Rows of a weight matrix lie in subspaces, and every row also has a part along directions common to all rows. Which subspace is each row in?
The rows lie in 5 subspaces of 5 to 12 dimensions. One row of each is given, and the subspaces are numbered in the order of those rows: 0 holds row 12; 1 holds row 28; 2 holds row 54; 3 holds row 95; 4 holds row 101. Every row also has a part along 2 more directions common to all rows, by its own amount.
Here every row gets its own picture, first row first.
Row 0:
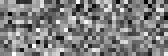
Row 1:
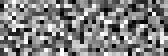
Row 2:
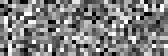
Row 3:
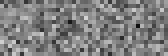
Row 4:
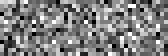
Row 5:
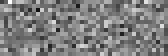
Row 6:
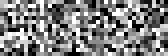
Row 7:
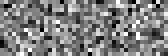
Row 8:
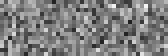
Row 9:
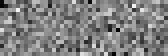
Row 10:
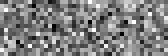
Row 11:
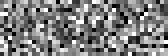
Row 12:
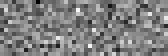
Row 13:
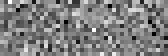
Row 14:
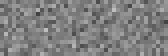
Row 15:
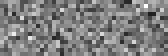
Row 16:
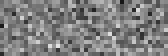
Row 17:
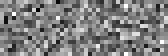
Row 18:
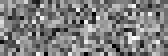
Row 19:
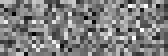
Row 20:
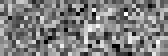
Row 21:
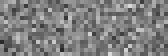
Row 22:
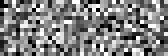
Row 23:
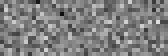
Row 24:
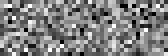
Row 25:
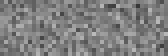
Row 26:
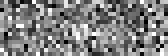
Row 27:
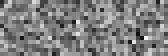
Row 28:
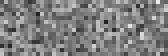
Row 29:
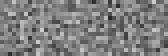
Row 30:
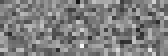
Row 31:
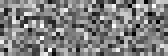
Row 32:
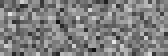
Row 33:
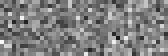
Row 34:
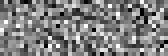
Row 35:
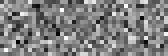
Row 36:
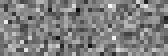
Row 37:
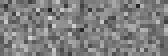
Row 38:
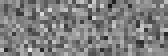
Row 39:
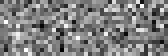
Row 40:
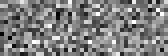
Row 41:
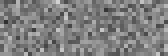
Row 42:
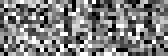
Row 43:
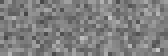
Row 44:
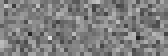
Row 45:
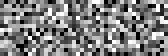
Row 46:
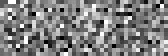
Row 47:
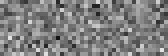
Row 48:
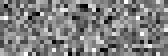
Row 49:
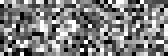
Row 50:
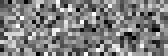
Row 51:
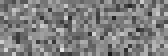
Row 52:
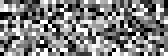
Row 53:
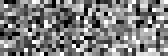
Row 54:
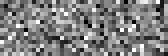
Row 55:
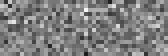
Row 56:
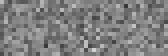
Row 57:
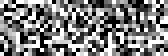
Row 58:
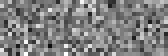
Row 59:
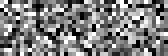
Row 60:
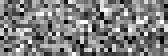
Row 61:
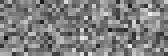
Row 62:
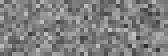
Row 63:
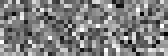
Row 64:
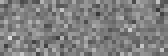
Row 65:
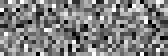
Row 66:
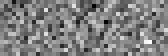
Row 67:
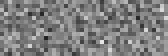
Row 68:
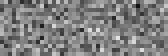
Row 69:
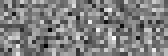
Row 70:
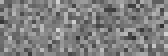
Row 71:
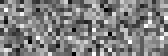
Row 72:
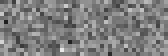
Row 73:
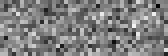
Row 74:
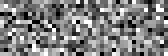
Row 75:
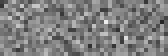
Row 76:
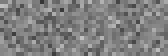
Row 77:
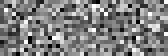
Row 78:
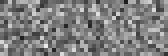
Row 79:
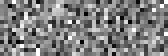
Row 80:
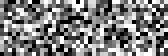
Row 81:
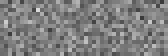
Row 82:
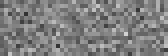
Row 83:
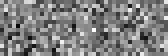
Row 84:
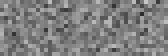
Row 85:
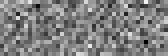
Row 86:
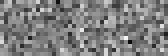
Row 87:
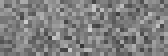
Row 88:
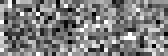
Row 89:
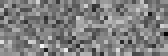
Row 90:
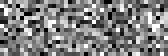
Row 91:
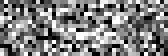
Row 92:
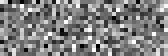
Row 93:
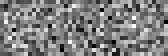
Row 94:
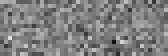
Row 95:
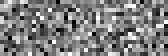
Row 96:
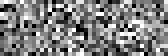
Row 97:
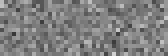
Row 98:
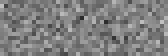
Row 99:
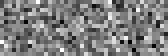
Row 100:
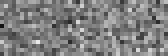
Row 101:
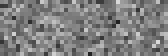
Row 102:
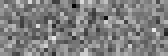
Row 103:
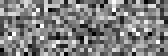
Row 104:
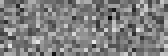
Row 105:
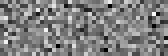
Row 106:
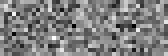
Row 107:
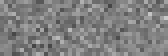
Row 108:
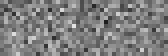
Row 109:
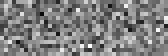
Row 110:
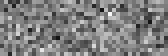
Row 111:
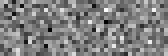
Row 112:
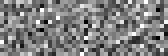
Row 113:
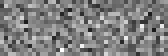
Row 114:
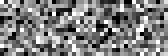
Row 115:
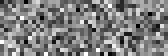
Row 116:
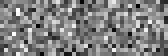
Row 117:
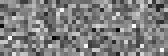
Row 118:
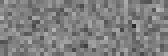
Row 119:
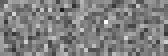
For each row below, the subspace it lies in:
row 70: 3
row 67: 0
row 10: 0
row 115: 3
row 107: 2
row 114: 1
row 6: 4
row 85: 0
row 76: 4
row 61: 4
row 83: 1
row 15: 1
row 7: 4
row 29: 4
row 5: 1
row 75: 0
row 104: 1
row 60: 0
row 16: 2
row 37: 1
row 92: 1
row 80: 2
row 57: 0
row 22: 4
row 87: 0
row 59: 0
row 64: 2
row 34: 1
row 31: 1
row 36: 0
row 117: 2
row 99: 3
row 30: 2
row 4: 3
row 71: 0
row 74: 2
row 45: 4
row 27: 2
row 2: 1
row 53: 2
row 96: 2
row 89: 0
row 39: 3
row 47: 2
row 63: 1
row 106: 2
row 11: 1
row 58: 1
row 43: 4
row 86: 4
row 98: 0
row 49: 3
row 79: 4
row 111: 0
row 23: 0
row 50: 3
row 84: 1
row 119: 0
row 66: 0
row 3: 3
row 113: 0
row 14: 1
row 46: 0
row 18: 3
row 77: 4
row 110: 1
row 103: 1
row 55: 1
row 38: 1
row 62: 4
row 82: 4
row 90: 1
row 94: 2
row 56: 2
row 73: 4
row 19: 3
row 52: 2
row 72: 3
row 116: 1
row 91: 1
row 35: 0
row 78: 2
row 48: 1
